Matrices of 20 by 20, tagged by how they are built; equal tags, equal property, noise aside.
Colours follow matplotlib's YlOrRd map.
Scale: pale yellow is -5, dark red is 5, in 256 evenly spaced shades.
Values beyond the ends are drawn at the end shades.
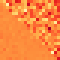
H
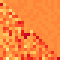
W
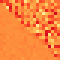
H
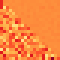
W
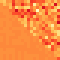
H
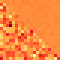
W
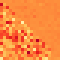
W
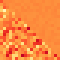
W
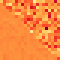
H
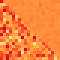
W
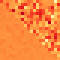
H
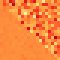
H
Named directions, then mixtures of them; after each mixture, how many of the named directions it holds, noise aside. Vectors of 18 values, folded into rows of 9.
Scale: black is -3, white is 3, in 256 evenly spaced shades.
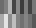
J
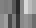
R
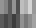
two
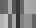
two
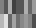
two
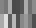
two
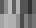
two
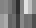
one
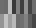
one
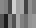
two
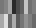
two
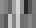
one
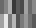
two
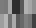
two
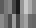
one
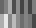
one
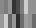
two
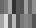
two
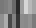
one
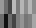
one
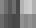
two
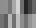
one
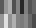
one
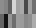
two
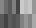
two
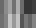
two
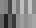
one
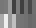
one
